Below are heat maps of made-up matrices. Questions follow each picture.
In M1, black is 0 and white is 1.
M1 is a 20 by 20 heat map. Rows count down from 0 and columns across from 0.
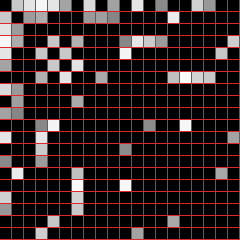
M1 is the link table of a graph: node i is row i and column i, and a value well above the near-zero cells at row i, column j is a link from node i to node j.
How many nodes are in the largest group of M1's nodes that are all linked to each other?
3
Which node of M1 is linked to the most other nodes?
node 0
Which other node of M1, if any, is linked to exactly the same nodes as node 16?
node 17
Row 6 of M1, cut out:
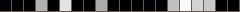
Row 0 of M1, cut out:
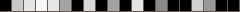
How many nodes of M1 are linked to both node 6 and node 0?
4
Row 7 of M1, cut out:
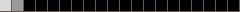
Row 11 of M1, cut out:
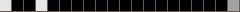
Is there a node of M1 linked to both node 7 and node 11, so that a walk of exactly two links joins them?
yes
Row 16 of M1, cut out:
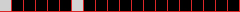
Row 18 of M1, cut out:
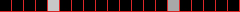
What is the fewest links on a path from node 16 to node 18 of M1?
3
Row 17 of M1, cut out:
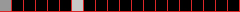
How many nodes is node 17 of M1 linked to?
2
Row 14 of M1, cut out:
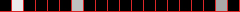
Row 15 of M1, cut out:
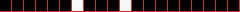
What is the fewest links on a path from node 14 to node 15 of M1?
2
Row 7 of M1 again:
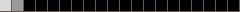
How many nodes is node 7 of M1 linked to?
2
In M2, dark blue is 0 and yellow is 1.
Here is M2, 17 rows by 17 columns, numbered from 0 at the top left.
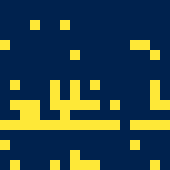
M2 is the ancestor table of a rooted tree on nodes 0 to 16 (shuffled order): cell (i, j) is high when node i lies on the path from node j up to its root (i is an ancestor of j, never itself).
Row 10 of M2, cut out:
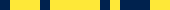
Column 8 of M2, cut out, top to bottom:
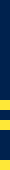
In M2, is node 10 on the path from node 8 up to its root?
yes
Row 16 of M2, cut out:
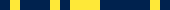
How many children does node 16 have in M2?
1
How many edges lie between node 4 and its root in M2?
1
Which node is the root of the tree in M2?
12
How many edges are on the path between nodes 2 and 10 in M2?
2
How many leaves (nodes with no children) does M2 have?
6
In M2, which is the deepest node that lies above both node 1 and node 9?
8
